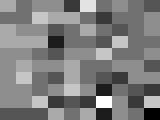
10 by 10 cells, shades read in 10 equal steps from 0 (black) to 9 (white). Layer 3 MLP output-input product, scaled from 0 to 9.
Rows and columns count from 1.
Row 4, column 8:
7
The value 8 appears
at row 1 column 6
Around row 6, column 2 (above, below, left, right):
5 7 5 5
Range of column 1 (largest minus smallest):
3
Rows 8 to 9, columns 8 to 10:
4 3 2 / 5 2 7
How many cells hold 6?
13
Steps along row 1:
down up same down up down up down down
